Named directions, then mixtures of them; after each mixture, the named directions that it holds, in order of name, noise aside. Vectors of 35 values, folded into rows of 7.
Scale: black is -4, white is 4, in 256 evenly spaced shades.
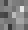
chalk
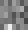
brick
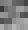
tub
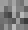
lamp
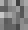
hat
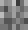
hat, lamp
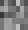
hat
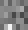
brick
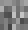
brick, lamp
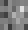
chalk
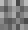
hat, lamp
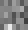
brick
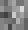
chalk, lamp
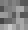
brick, tub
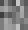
hat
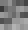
tub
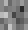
chalk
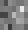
chalk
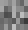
lamp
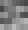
tub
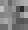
chalk, tub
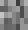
hat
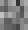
hat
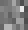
brick, chalk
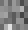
brick
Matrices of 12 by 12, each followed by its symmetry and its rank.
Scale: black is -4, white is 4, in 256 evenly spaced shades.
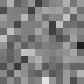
antisymmetric, full rank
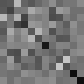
symmetric, full rank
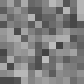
antisymmetric, full rank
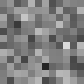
antisymmetric, full rank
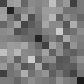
symmetric, full rank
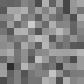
neither, full rank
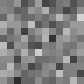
antisymmetric, full rank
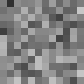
neither, full rank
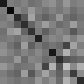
symmetric, full rank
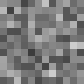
neither, full rank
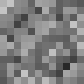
symmetric, full rank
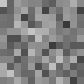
neither, full rank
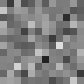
antisymmetric, full rank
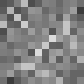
symmetric, full rank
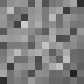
symmetric, full rank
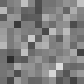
neither, full rank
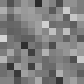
antisymmetric, full rank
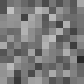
neither, full rank
